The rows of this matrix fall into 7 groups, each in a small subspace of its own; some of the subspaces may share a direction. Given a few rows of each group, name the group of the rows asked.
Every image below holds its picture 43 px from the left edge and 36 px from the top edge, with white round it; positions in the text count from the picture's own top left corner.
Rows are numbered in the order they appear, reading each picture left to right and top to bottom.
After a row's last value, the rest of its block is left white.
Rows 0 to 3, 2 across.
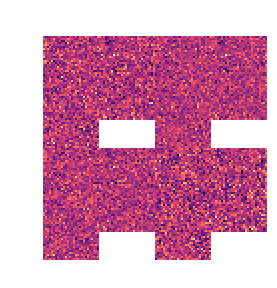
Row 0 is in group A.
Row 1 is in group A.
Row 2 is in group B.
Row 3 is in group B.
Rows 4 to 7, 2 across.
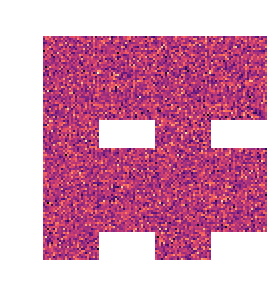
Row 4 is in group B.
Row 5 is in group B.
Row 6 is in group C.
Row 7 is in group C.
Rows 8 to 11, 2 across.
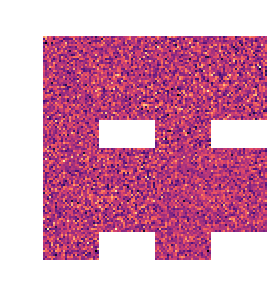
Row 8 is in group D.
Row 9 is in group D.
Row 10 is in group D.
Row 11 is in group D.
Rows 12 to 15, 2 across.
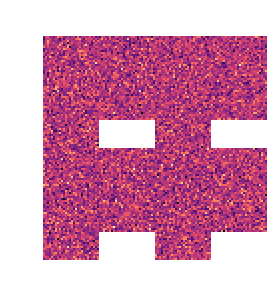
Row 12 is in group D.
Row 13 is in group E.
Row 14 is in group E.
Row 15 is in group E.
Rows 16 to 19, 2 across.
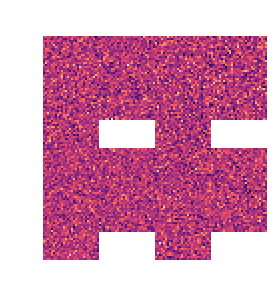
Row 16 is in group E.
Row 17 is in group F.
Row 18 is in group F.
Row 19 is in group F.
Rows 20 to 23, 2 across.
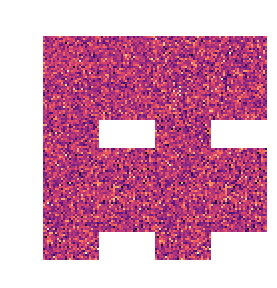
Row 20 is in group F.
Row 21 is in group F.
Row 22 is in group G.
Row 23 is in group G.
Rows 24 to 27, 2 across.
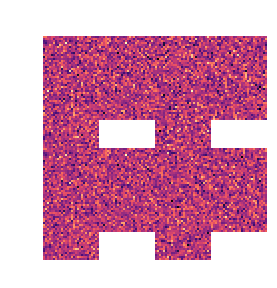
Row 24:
C
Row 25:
F
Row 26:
C
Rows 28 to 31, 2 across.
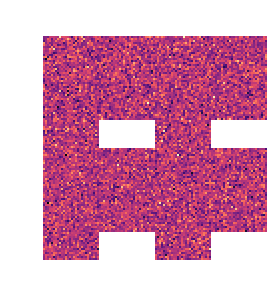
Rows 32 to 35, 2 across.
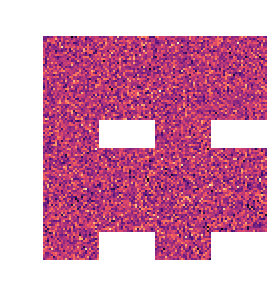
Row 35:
B
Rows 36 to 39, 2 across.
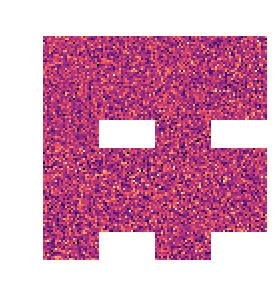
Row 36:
F
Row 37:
G
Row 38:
F
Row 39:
E
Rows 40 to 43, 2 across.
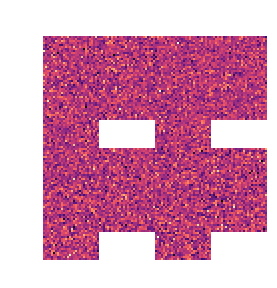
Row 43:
C
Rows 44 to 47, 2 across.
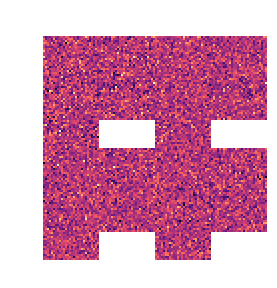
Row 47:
D
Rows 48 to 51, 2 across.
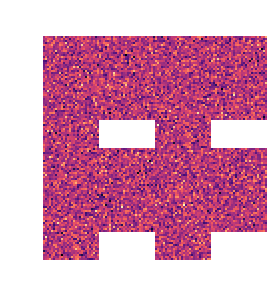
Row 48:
F
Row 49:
C
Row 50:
C
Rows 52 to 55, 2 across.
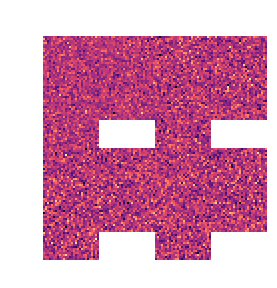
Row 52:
D
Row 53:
F
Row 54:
G
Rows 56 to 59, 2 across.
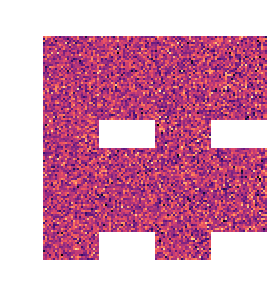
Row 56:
F
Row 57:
G
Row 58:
C
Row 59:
B
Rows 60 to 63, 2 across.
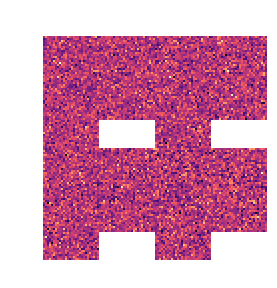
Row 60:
B
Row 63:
D
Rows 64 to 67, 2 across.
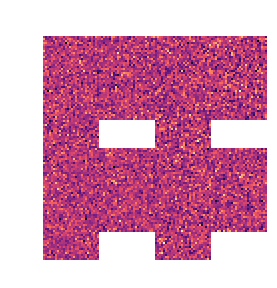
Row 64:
B
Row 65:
G
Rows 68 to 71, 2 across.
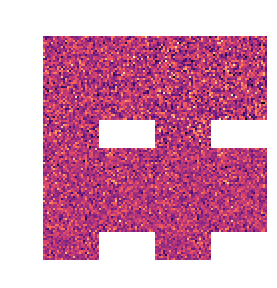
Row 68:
E
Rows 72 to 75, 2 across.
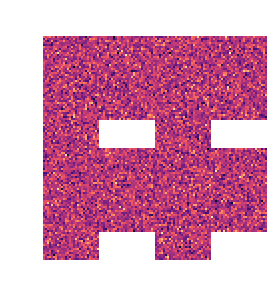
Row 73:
F
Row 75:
E
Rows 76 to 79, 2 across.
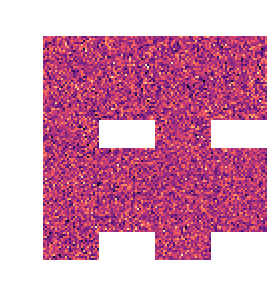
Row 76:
B
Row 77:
B
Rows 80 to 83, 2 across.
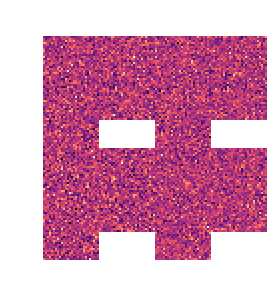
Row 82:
E
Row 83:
B
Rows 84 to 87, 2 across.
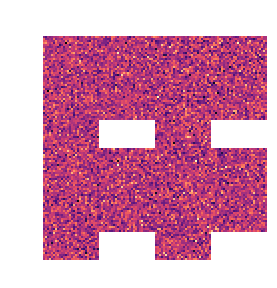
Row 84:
C
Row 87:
B
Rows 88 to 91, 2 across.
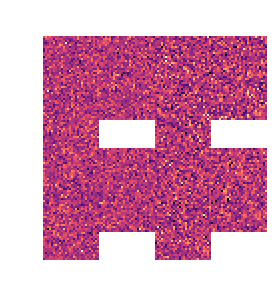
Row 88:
C
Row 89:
B
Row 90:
B
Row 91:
F
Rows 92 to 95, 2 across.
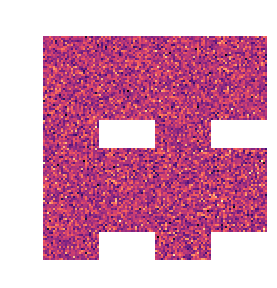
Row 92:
G
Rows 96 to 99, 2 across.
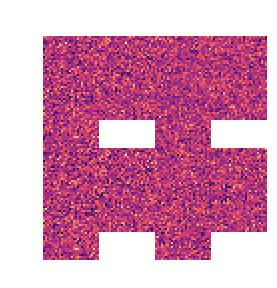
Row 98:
C
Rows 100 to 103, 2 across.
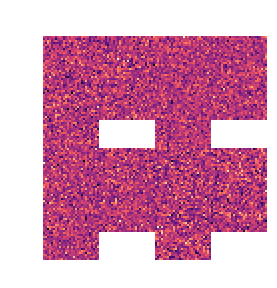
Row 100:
D
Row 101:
E
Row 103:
F
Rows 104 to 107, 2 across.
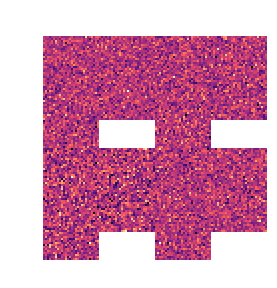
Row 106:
E
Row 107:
F
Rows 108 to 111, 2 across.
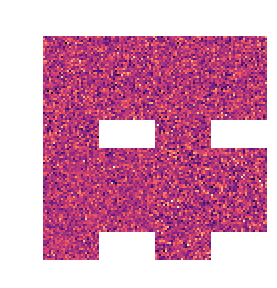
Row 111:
D
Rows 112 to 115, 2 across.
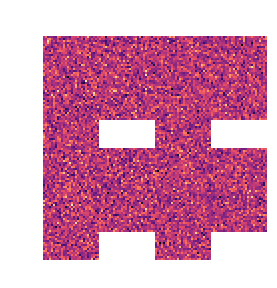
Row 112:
D
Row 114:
D
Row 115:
F
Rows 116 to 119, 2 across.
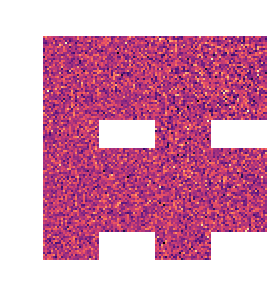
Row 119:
E
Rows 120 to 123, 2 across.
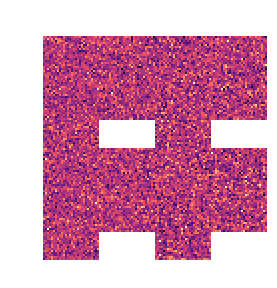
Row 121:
E
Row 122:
D
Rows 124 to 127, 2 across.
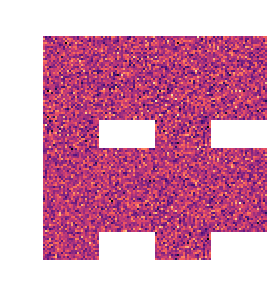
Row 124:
C
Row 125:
G
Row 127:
G
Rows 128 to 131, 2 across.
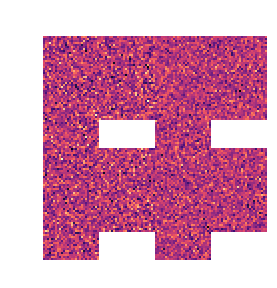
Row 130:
E
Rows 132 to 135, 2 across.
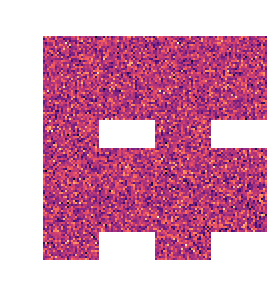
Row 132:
E
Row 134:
F
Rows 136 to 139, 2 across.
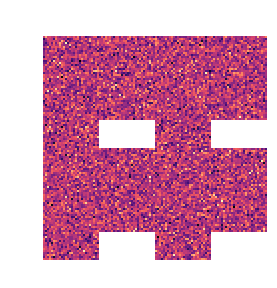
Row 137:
B
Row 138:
E
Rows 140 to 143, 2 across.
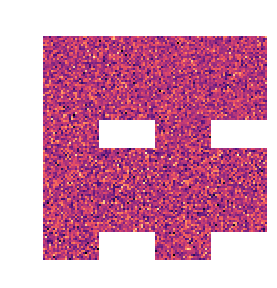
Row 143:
C
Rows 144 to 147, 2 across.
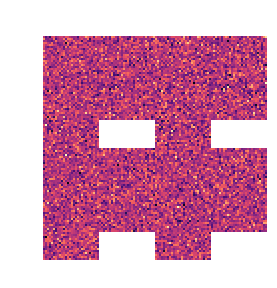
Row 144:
C
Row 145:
E
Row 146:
F
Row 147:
D
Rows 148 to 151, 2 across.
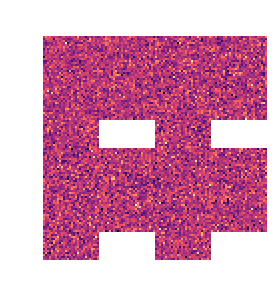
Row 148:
B
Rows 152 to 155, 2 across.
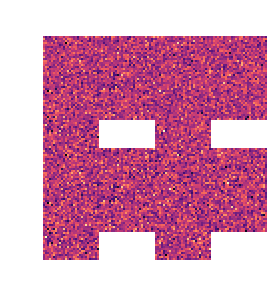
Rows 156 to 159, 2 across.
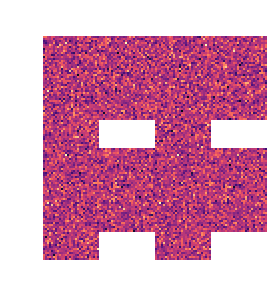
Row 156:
C
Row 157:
E
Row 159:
C
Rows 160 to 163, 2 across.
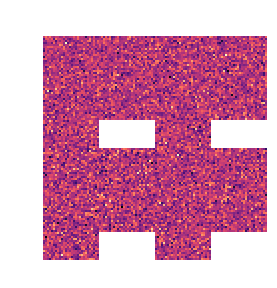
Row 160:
G
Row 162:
C
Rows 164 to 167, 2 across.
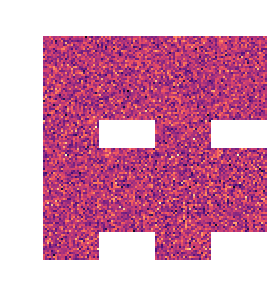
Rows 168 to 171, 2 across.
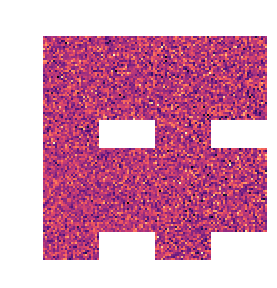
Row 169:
B
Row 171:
F
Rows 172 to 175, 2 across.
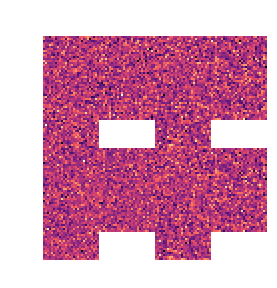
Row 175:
F
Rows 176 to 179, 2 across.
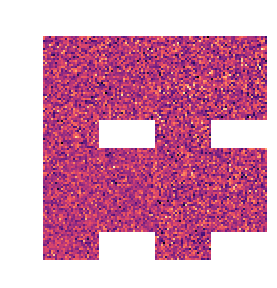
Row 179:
D
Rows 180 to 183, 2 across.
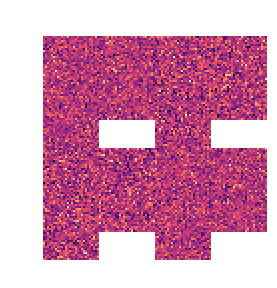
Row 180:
B
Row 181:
F
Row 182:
F
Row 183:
C
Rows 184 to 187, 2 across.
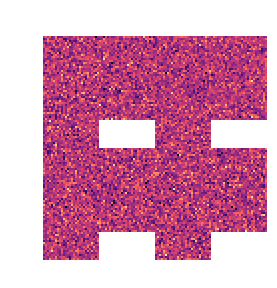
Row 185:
B
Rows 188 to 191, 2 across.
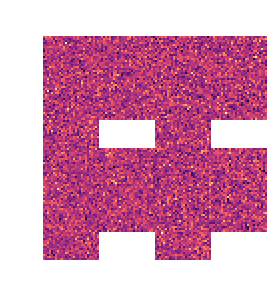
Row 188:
G
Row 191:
F
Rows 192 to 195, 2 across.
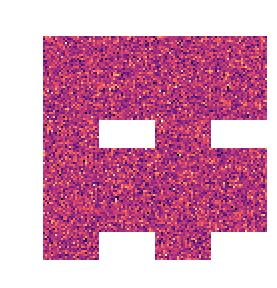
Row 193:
F
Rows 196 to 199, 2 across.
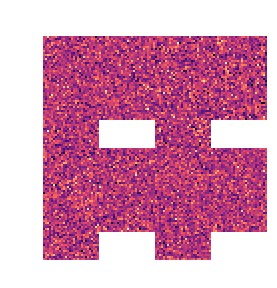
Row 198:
B
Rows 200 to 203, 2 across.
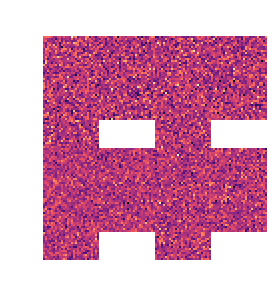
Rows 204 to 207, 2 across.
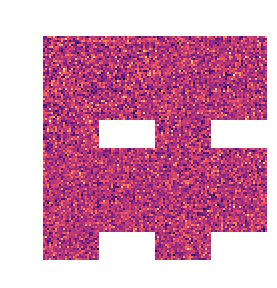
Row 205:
G
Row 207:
C
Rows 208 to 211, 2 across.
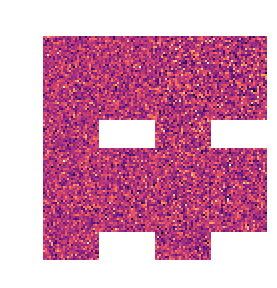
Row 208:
F
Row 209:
D
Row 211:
F
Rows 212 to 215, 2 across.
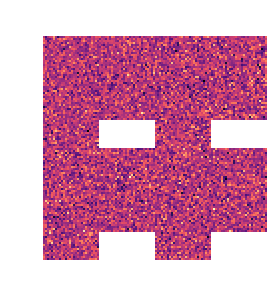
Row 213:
B
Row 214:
D
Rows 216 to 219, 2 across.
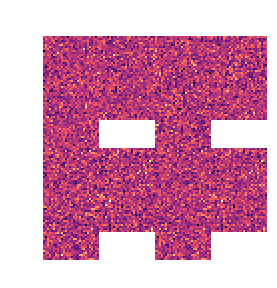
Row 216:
B
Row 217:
D
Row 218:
C
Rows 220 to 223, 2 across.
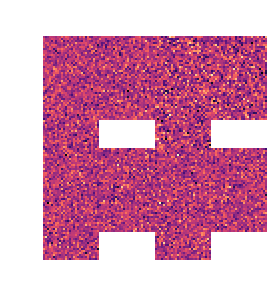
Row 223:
G
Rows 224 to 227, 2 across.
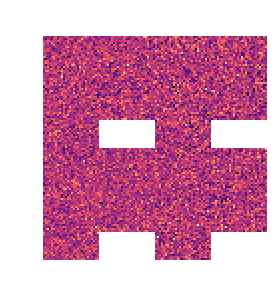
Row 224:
E
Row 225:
B
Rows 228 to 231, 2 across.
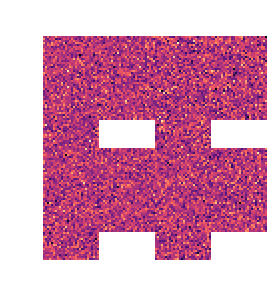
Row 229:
D
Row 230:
G
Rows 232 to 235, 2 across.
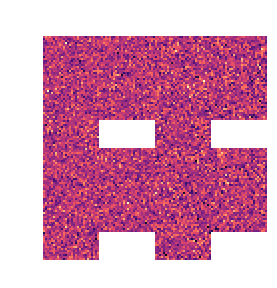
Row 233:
B
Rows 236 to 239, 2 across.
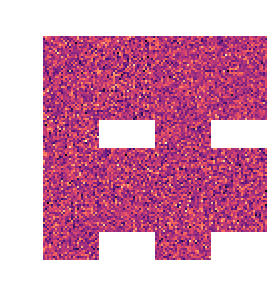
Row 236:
G
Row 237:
B
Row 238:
C
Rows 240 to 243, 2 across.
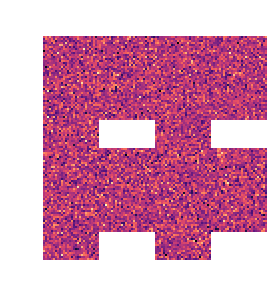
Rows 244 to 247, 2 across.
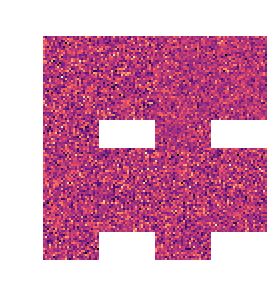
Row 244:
B
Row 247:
C
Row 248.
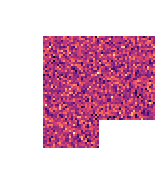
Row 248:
B
